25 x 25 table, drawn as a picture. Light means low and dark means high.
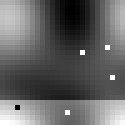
Five lone cells stand out: one far higher and four far lower than their neighbours. The bottom left is the roughest part. The ninth with the highest average is the top middle. A horizontal seam about 80% of the way down splits the table, and the top part is higher. No regular stripes run through it.
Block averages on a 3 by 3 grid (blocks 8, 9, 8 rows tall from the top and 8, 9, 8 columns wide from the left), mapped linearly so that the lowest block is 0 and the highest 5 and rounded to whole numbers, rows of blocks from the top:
052 / 343 / 131
